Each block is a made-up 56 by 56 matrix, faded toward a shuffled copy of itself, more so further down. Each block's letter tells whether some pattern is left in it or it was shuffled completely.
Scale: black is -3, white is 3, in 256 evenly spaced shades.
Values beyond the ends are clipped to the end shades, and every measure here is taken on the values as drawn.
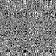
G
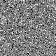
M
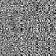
G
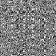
G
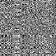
G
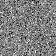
M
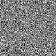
G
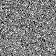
M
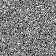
M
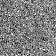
M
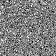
M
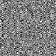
G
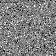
M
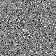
M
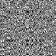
G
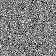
M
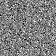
M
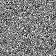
M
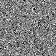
M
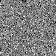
M
